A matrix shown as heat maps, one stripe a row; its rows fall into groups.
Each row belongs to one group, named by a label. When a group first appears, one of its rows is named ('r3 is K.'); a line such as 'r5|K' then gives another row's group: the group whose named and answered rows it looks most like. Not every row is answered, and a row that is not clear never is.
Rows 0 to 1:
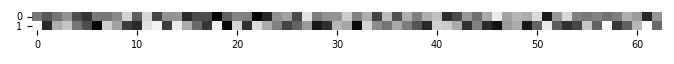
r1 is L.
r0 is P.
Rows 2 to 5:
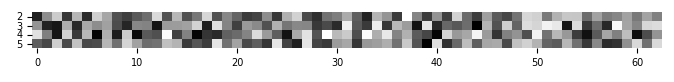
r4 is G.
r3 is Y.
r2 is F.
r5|P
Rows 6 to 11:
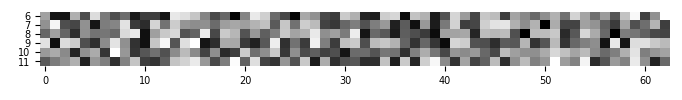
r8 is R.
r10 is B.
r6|G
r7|R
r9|L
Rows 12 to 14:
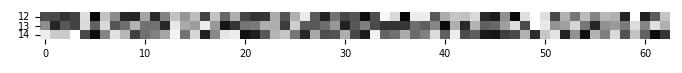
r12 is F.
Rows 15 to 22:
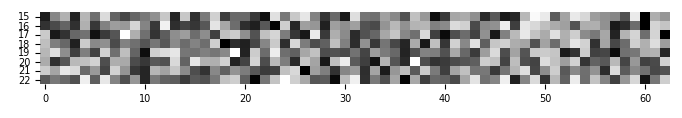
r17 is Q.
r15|F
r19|R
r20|G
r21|L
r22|F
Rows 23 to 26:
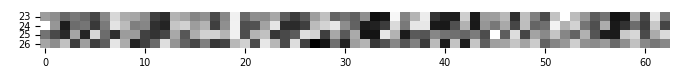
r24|Q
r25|Y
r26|B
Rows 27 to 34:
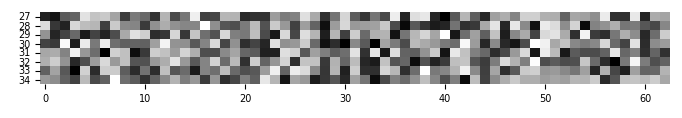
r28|G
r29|Y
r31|L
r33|F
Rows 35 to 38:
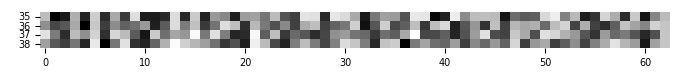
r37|G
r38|G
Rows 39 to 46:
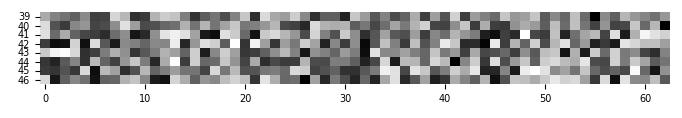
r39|B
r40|Q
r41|L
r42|Y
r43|L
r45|F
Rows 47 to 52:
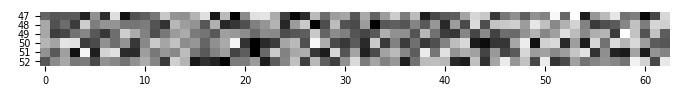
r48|B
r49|Q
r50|L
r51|F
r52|P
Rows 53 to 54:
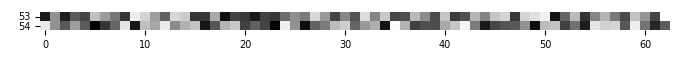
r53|P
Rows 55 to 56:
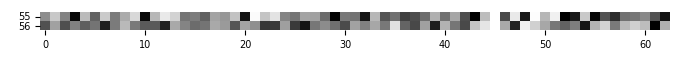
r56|P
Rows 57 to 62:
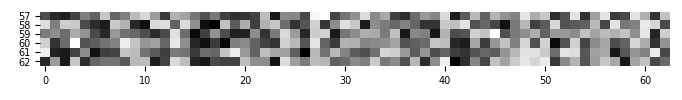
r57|P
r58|L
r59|P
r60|P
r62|P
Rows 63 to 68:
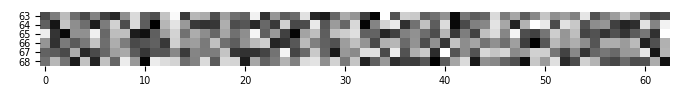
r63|Y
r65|G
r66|G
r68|R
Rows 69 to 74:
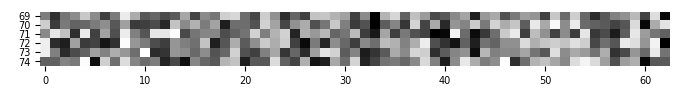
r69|Q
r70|B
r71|R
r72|Q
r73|Q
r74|F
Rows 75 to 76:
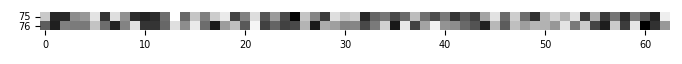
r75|G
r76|Y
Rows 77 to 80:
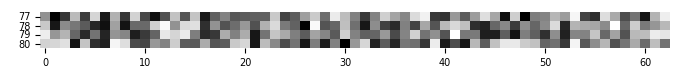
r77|G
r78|L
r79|L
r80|B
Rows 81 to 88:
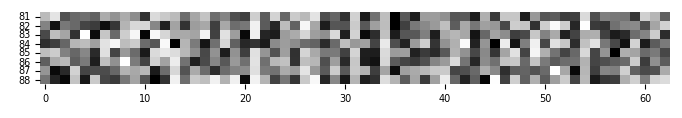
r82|Y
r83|R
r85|R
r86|R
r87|Y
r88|Y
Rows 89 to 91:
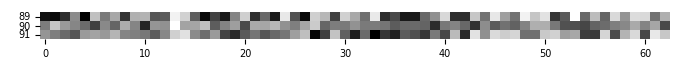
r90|R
